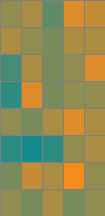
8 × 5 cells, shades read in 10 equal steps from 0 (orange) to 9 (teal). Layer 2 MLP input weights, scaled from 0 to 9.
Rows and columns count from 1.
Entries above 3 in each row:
2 2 3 4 2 4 2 4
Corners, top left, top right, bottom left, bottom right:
4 2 4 4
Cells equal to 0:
1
